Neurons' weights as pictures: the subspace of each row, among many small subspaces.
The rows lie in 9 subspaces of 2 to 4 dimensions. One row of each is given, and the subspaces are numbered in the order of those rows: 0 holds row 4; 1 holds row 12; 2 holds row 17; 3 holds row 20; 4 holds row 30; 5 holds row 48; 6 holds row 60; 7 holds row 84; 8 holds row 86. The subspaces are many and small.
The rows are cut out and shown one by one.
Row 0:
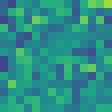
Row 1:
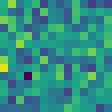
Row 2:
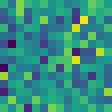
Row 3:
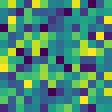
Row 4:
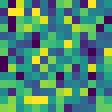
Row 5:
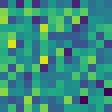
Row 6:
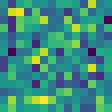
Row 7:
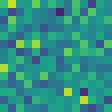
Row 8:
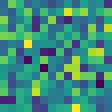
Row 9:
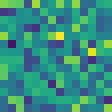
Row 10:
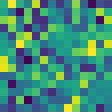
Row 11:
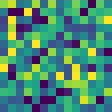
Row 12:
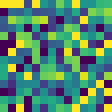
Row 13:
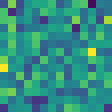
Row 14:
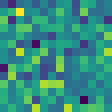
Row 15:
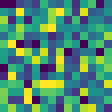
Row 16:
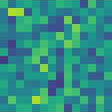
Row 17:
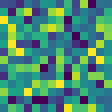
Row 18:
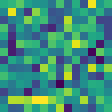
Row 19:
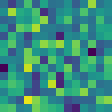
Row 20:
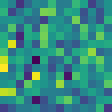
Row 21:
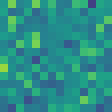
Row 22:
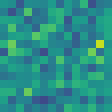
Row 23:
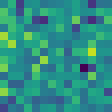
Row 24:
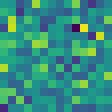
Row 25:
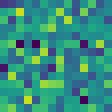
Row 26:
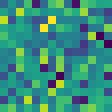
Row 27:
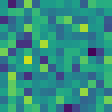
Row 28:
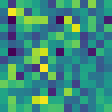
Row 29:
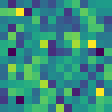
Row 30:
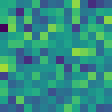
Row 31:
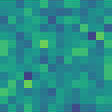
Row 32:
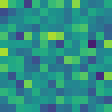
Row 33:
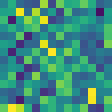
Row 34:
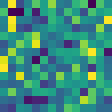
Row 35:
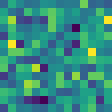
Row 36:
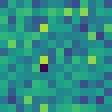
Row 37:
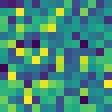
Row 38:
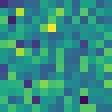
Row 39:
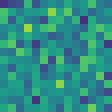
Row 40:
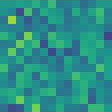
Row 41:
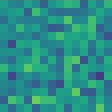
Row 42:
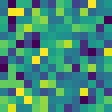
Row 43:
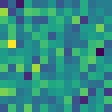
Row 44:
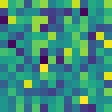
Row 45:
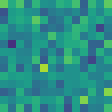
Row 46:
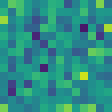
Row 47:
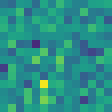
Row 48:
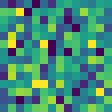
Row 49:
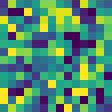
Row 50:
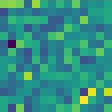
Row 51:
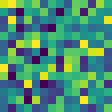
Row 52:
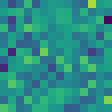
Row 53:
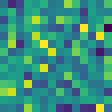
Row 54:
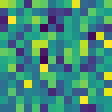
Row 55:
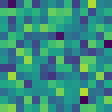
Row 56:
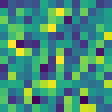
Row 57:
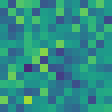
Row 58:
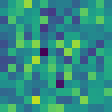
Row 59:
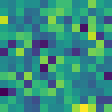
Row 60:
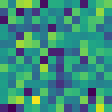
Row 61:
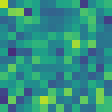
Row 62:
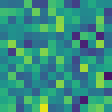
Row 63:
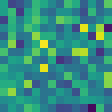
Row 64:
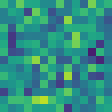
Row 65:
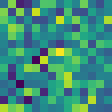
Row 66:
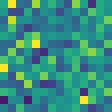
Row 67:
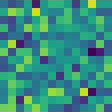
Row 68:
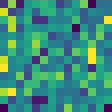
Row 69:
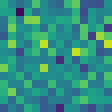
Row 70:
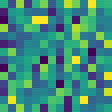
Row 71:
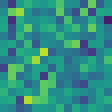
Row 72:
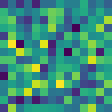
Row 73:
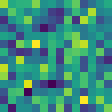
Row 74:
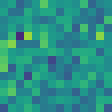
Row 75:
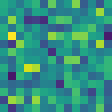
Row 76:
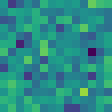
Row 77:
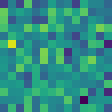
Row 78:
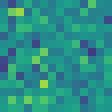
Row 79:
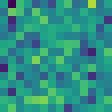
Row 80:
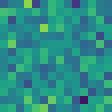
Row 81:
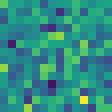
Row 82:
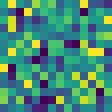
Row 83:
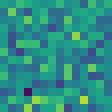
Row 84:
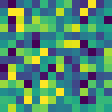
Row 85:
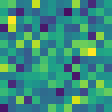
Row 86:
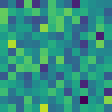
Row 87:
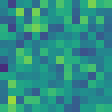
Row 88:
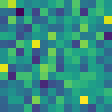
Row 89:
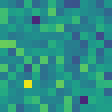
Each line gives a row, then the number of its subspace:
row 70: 8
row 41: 6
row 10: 4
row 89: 8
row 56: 7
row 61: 5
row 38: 7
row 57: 6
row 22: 2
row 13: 3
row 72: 5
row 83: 2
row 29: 5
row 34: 0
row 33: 6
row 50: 1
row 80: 8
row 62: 8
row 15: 7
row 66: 0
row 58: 3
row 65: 6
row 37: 7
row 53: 4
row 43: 1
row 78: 7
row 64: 2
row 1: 4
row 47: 5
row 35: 5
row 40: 6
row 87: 4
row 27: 1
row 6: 7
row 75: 6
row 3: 1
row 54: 1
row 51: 7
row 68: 3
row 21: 0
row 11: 2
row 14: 2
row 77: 1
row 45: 1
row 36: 8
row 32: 3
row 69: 4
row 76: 1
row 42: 0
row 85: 8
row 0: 4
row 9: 3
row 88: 2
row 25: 7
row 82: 5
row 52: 1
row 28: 6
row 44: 1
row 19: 3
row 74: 3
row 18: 2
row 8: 8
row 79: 0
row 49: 5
